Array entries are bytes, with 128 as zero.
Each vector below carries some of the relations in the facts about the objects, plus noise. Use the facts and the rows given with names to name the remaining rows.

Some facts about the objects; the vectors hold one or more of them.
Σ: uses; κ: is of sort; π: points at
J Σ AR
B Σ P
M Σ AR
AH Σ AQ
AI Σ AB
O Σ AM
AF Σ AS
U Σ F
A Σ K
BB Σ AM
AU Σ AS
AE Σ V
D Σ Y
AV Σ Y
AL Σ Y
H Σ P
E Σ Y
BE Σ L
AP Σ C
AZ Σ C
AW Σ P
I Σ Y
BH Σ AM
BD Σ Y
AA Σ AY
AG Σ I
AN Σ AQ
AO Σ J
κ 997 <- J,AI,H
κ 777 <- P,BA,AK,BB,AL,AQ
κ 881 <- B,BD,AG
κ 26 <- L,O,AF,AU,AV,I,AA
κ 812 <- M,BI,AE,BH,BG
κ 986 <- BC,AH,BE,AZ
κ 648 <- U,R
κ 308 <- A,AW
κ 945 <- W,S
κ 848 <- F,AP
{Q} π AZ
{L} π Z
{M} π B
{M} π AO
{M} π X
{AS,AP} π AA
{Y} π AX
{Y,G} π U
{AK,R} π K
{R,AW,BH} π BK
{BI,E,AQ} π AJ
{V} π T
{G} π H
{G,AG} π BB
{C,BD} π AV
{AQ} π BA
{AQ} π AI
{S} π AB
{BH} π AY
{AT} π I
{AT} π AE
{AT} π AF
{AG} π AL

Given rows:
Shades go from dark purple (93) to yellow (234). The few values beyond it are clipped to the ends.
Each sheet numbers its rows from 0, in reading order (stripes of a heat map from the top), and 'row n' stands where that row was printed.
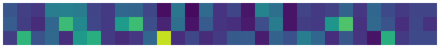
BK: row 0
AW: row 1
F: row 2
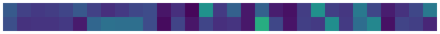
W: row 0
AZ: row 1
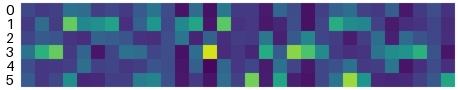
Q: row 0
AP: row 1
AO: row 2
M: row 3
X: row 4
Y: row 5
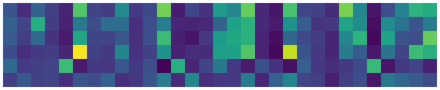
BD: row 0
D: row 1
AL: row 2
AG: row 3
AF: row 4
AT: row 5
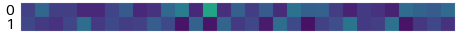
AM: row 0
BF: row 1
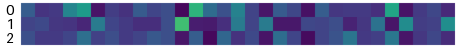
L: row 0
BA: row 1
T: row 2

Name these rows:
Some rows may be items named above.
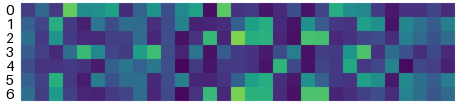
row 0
AP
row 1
D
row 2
I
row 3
AW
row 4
BC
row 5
D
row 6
I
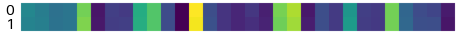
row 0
BH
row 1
BH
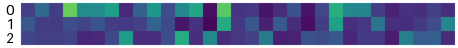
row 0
AP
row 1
S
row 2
AJ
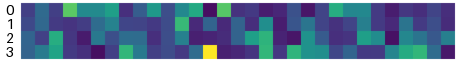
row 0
AP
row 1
A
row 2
D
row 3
BI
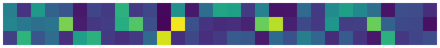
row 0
AV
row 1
BH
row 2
F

